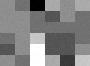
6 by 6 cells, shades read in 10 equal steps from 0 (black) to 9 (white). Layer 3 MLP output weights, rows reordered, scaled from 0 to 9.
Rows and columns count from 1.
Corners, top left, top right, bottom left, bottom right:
5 6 5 7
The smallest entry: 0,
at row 1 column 3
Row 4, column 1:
4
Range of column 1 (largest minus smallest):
2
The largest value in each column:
5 5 9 6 5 7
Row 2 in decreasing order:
5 5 5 4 4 3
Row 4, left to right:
4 5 7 3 3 4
